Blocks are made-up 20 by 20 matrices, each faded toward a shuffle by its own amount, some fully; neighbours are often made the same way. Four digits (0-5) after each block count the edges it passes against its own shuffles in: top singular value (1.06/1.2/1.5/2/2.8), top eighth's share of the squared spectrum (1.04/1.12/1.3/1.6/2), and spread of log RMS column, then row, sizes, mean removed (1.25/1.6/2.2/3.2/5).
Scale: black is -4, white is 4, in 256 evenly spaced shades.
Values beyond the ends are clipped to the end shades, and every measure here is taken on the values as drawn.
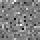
1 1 0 0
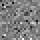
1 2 0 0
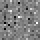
1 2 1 0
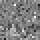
1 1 0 0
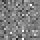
2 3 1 0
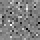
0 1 0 0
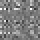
3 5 2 2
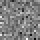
0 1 0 0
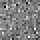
1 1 1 0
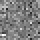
2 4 1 1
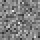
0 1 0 0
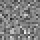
2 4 1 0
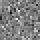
0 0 0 0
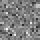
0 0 0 0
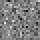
0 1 0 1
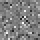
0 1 0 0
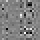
3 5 3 1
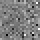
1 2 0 0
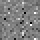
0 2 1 0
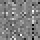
2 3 2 0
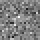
0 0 0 0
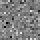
0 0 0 0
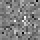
1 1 0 0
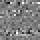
1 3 0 2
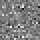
1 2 0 2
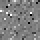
0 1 0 0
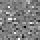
1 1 0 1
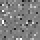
1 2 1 0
